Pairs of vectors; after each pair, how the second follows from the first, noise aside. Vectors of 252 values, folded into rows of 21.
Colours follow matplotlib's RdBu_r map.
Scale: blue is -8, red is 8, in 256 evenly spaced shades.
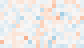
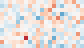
scaled up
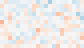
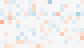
partly zeroed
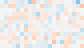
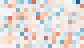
scaled up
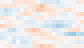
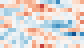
scaled up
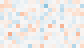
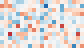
scaled up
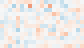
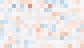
copied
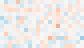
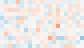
copied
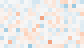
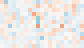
shuffled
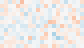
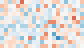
scaled up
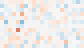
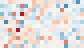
scaled up
